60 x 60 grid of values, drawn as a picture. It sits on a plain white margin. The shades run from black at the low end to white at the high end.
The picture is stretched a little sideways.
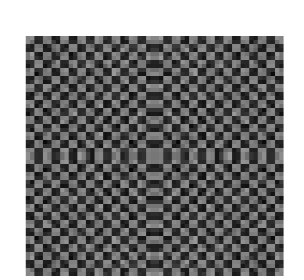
A checkerboard runs through the table. There is no overall slope. No seam splits the table. The values fall into two levels. Its left and right halves mirror each other, and so do its top and bottom. No single row or column stands out from its neighbours.
